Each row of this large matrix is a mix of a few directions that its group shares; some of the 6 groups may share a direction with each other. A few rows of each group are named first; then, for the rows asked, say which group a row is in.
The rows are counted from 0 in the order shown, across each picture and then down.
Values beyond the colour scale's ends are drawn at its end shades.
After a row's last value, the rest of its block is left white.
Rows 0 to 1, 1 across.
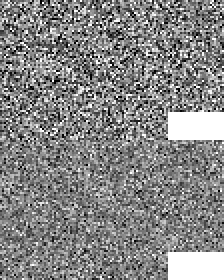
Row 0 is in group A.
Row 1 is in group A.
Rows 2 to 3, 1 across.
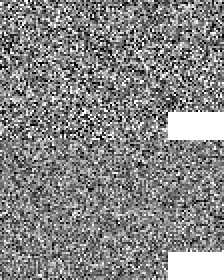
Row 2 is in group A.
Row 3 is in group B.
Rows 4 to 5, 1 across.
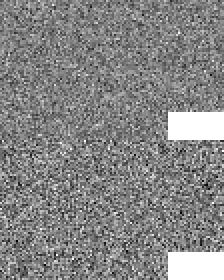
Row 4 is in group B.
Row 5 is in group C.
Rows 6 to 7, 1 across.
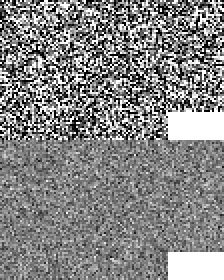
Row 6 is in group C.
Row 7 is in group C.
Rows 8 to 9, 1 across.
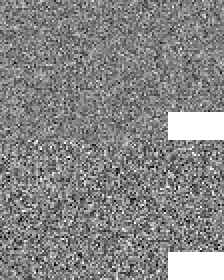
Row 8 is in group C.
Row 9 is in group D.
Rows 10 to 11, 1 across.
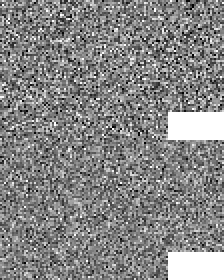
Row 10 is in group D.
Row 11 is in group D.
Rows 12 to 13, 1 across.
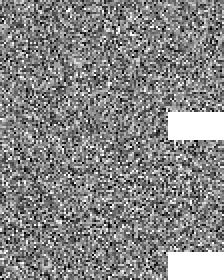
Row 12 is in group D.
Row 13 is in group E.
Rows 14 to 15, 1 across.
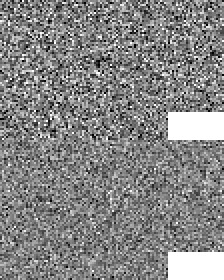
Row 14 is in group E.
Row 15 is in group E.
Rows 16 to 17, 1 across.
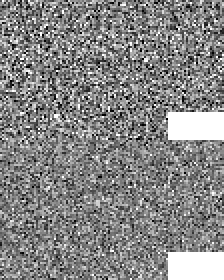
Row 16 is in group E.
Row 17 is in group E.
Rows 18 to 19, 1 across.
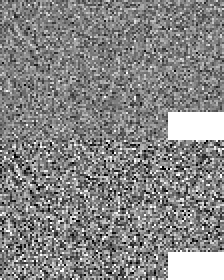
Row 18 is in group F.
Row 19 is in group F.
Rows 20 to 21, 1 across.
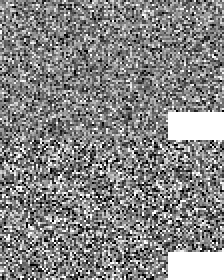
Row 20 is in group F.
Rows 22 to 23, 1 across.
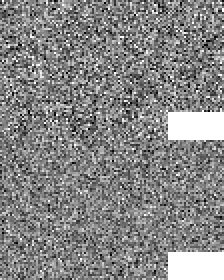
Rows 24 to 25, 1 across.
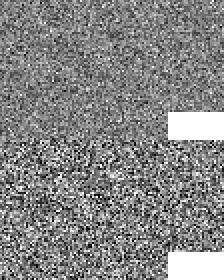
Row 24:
A
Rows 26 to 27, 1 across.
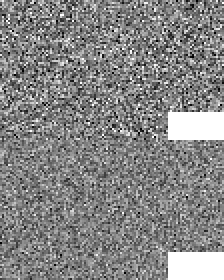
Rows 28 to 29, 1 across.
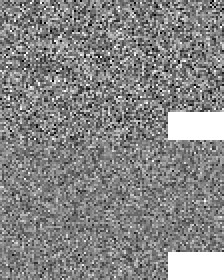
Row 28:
A
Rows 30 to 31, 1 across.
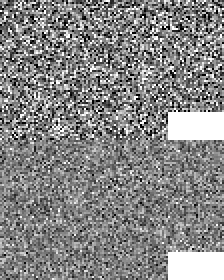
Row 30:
F
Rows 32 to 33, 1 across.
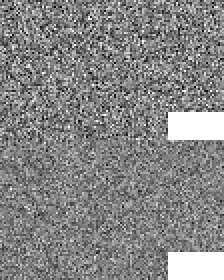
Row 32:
E
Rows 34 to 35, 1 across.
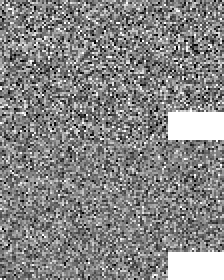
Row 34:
D
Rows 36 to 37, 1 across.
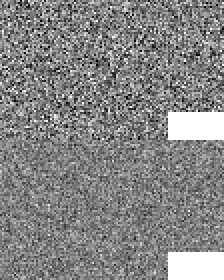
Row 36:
E
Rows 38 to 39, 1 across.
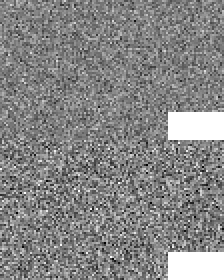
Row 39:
C
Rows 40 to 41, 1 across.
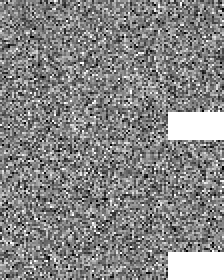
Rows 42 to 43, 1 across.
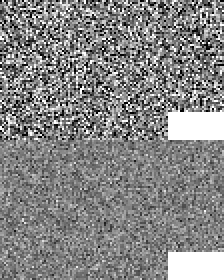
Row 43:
B
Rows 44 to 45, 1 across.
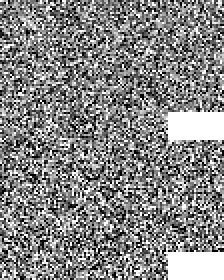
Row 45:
B
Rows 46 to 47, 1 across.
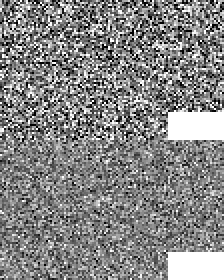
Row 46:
A
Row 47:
E
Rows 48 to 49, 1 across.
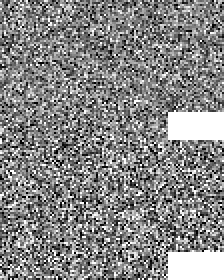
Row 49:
C
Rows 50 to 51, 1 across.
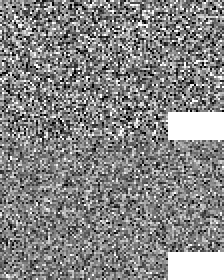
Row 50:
B
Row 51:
E
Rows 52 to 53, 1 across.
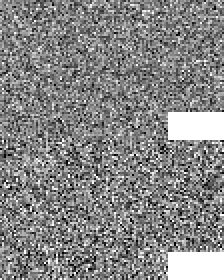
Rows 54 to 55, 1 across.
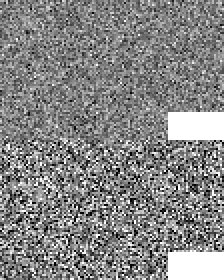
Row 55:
D
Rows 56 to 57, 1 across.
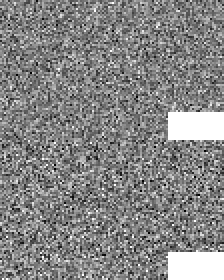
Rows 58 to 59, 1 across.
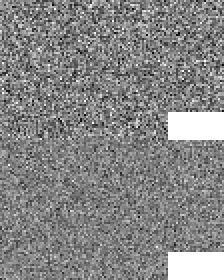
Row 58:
B
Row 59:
D
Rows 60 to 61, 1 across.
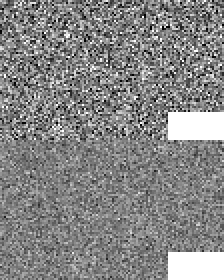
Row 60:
F
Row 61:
C
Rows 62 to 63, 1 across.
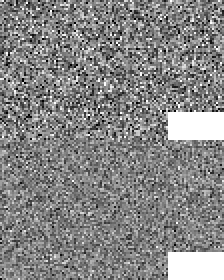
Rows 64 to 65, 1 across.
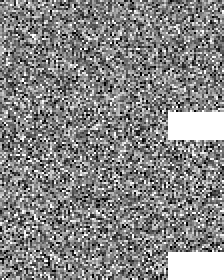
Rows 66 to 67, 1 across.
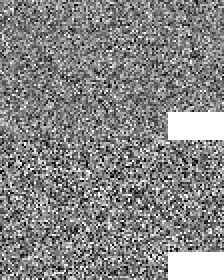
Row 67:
A
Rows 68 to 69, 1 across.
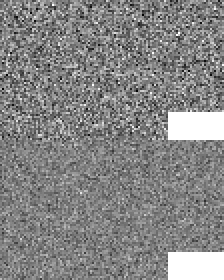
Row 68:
B
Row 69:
B
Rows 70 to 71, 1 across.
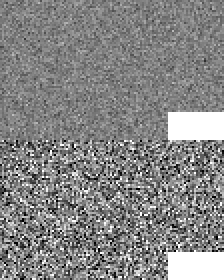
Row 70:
F
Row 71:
B
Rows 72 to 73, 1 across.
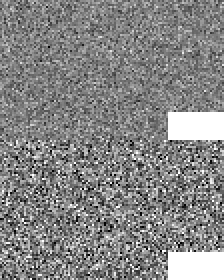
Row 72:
A
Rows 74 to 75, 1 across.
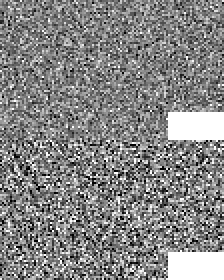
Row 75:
F
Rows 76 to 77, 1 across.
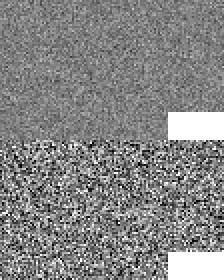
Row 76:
A
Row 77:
B
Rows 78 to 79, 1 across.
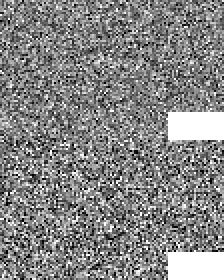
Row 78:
E
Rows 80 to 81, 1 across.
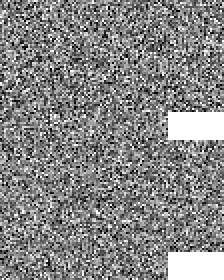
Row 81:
E
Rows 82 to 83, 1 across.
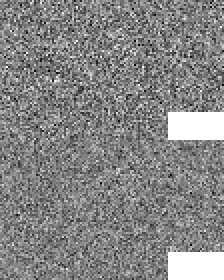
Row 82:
A
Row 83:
D
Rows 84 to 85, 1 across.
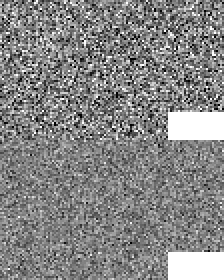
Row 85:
C
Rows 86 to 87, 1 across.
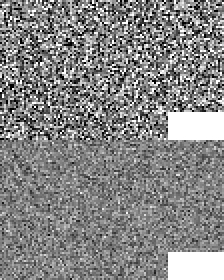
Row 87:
F
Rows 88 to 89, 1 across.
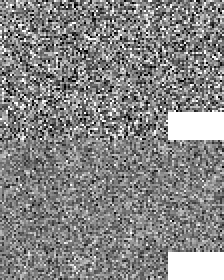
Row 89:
C
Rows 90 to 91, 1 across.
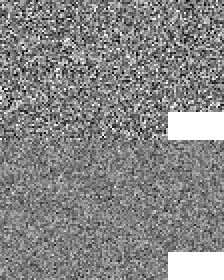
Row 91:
A
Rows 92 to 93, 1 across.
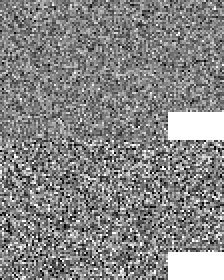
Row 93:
F
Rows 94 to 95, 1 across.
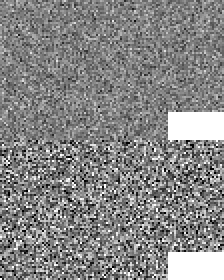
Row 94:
B
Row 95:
D
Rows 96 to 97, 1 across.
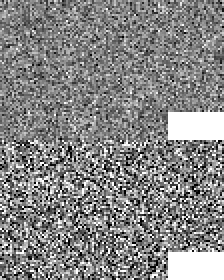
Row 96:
C
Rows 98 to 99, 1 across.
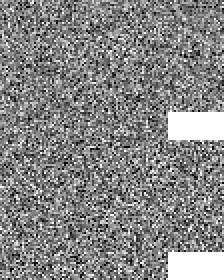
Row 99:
F
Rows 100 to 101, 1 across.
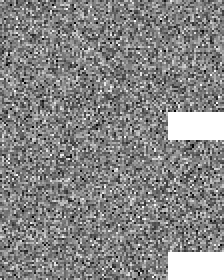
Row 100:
B
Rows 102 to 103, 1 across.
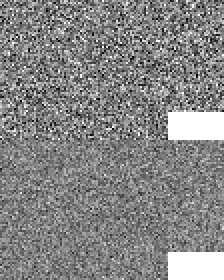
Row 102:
D
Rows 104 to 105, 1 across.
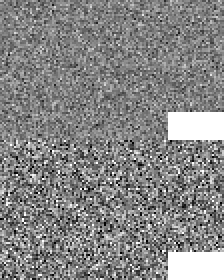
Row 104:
B
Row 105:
B
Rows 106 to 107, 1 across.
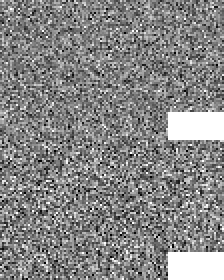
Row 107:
C
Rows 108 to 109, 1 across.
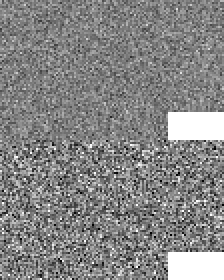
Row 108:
C
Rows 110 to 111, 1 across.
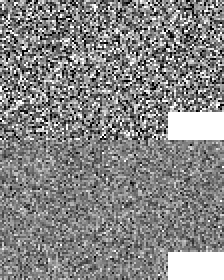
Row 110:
D
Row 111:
C
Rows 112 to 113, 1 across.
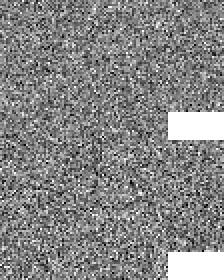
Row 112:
E
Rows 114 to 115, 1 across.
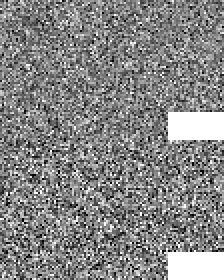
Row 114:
C
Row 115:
B
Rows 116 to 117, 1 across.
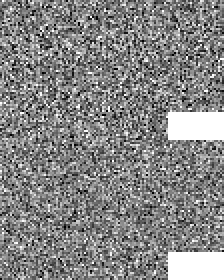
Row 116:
E
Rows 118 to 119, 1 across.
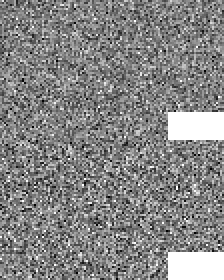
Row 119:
D
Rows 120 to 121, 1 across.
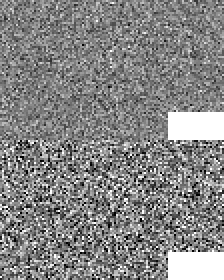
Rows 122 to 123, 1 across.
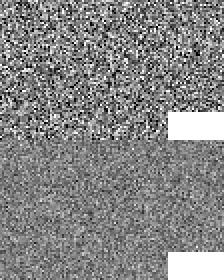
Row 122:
D
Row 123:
A
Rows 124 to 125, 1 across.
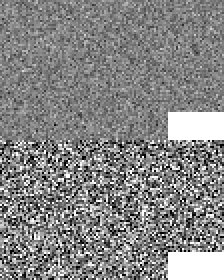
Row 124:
D
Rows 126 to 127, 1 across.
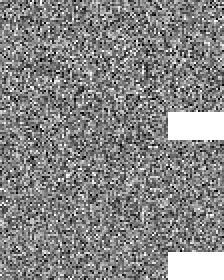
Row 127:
F
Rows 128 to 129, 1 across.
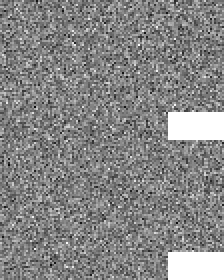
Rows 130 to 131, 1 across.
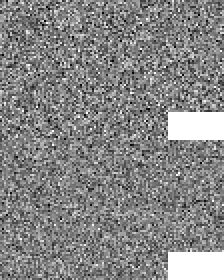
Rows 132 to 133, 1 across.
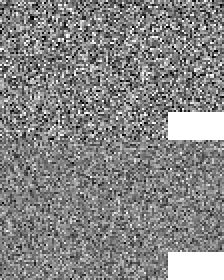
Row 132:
F
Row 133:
F
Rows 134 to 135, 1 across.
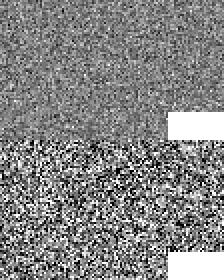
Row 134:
E
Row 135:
D
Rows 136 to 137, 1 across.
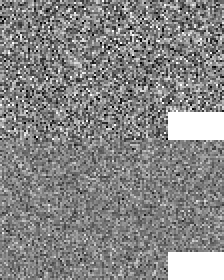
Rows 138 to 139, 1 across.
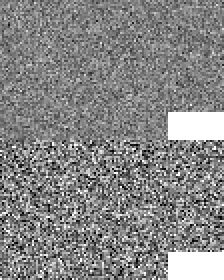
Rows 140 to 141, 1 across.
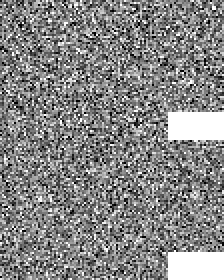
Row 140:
F
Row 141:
E
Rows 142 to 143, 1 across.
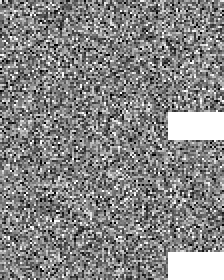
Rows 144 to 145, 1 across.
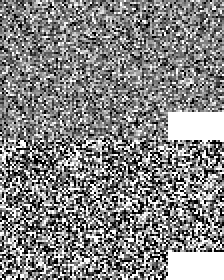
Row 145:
C
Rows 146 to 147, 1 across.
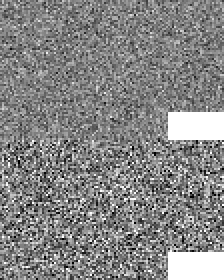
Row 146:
C
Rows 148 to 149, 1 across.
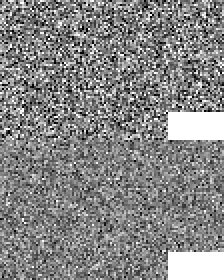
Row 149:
B
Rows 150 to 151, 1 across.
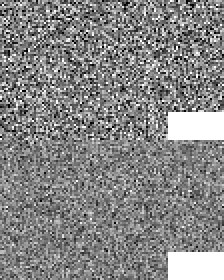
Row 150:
D
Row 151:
A
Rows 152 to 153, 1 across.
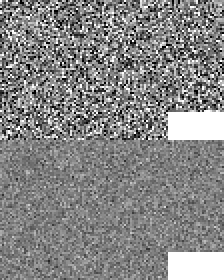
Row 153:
C
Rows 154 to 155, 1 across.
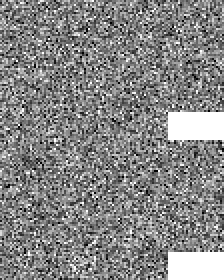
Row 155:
C
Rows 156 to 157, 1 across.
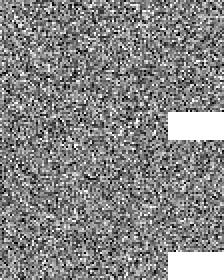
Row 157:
B
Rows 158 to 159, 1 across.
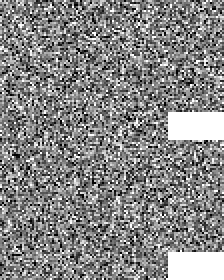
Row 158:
F
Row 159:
F
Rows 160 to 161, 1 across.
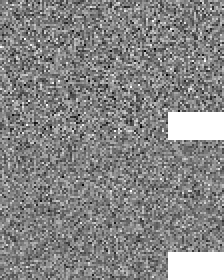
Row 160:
F
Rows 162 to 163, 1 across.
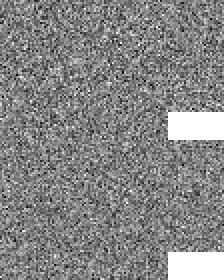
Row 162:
D
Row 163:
D
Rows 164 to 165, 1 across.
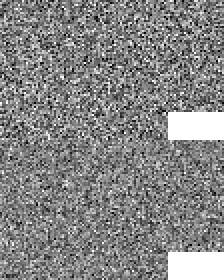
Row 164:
E
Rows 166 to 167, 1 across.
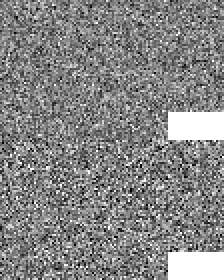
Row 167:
A
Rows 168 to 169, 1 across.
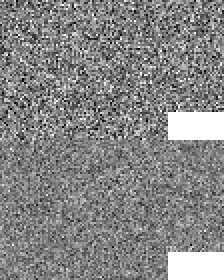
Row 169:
D
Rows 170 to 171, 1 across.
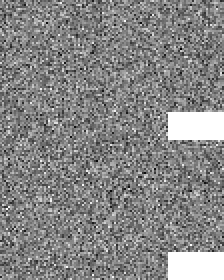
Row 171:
E
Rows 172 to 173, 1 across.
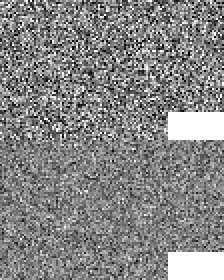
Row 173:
B
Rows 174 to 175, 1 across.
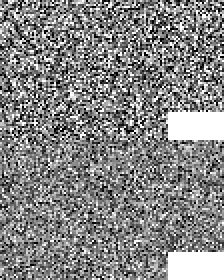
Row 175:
A
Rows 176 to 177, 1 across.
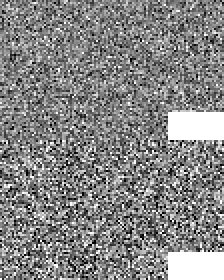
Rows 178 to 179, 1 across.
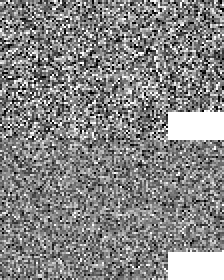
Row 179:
B
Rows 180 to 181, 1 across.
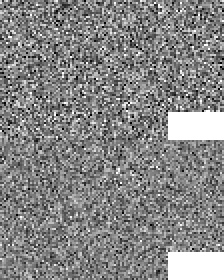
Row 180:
C
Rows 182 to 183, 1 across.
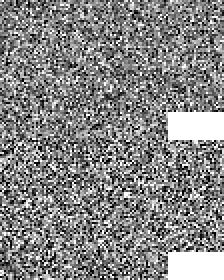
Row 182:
B
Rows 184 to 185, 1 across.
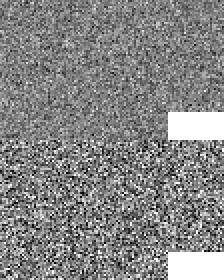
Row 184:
E
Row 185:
C
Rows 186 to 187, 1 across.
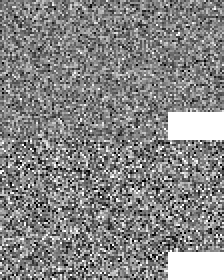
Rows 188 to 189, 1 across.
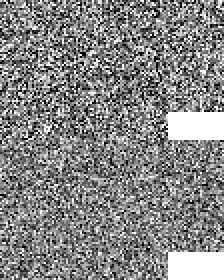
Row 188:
C
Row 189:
C
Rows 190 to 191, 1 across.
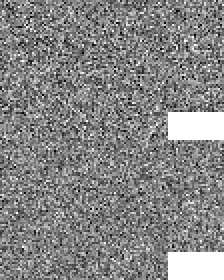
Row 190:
D
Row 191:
C
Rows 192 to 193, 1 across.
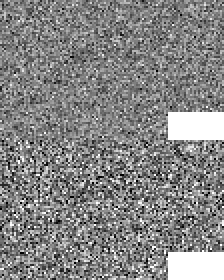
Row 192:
E
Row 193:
E
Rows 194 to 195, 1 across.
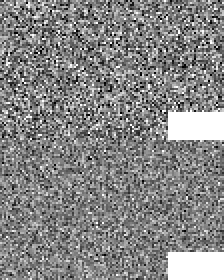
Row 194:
B
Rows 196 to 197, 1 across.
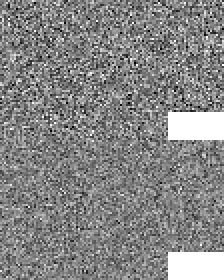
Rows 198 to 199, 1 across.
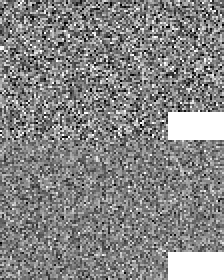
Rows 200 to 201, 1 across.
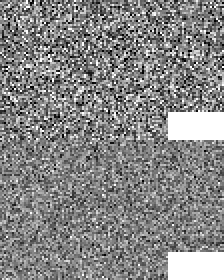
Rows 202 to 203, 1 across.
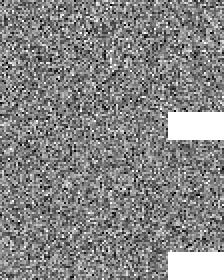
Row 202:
E
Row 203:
E
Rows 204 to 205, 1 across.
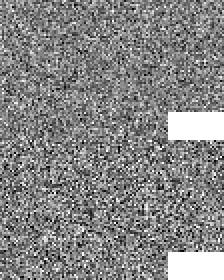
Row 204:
B
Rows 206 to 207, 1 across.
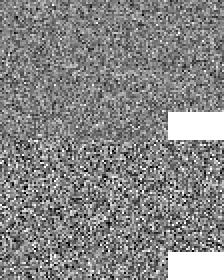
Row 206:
B
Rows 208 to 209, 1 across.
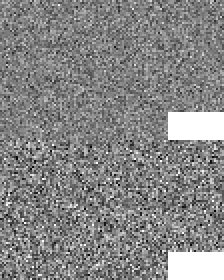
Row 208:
A
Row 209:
B
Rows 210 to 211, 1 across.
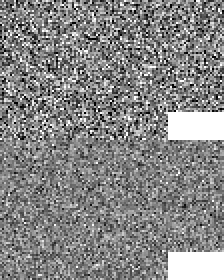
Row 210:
B
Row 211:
B
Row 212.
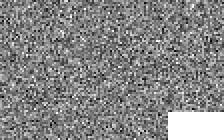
